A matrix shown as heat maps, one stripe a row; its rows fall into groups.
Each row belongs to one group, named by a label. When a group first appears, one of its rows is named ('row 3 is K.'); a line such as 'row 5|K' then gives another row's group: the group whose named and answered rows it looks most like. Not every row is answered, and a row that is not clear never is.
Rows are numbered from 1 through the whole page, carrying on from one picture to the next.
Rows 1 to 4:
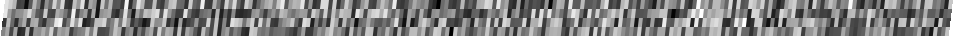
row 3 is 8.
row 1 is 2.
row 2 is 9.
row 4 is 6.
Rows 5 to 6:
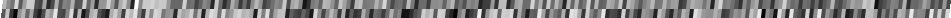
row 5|9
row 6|8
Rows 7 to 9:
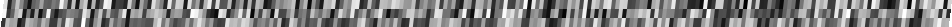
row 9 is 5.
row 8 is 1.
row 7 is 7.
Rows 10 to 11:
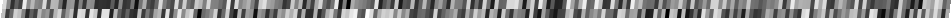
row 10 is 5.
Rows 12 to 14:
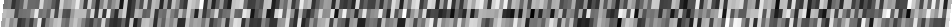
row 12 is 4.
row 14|4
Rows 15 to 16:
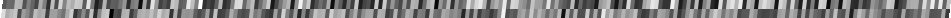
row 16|9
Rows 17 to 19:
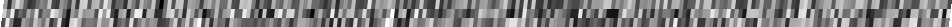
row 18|2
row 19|4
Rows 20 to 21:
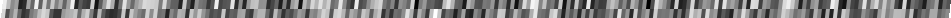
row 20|9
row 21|1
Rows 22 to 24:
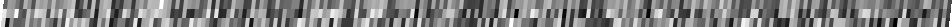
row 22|9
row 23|9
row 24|1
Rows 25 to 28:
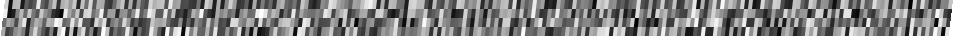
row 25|6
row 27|8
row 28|7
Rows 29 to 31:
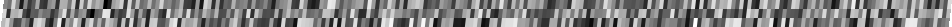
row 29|6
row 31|4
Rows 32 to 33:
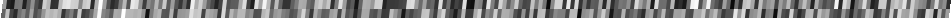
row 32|1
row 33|8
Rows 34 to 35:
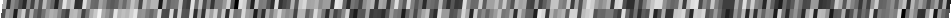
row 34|1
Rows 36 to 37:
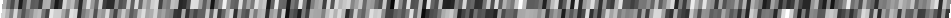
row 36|1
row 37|9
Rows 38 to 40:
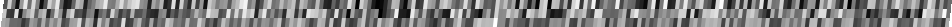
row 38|8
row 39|5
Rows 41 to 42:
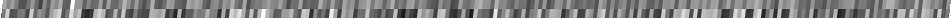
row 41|2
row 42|8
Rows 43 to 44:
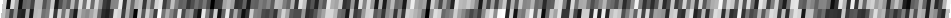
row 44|6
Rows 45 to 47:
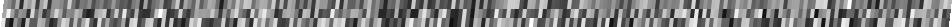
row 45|5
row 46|8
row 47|1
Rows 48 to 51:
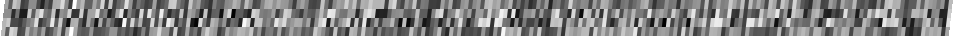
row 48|2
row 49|6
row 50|2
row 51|5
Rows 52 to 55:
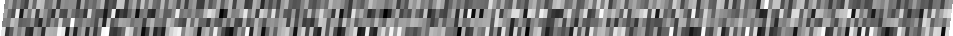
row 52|6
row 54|2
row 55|7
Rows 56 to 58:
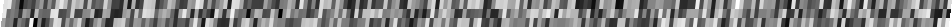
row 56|4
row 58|8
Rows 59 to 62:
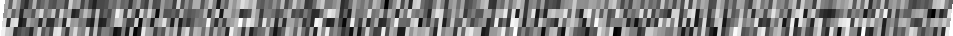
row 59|5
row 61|5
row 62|4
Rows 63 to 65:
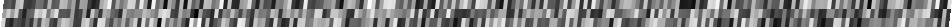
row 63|7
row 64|9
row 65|1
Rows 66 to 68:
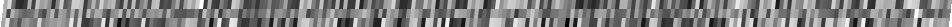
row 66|4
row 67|6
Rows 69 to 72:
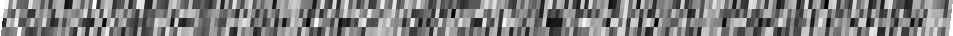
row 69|2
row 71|5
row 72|7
